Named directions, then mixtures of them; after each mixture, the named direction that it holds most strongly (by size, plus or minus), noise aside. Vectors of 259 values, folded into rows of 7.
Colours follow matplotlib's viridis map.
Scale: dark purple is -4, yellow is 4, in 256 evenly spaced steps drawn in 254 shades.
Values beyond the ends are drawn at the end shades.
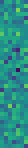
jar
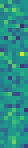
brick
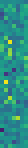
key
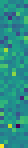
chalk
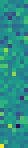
chalk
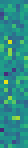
key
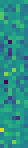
key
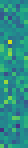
key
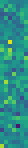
key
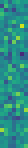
brick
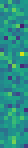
brick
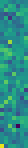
chalk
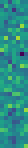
brick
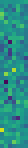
key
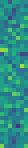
brick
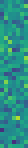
key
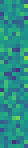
jar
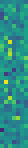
key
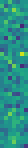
brick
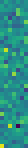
chalk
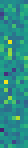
key
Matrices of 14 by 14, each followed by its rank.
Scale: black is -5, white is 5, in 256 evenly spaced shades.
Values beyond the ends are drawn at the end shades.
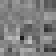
three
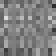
two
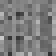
three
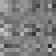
three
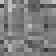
three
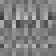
two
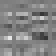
two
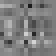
two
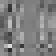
two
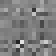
three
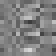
two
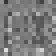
three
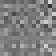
three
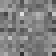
three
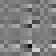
two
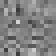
three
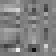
two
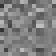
three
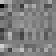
two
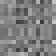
three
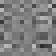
two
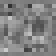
three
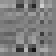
two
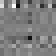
two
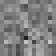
three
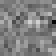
three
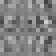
two
